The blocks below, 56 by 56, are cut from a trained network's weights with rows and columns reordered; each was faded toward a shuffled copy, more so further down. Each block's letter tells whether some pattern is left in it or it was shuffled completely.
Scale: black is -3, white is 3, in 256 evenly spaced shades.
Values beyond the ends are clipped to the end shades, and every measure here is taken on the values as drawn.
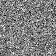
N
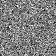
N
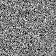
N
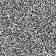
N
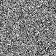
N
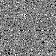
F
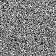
N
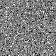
N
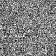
F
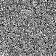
N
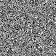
N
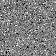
N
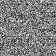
F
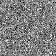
F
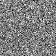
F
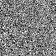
N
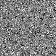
F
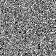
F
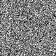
N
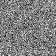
N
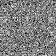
F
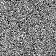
N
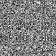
F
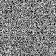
F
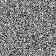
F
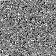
N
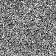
N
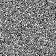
N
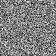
N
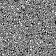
N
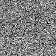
F
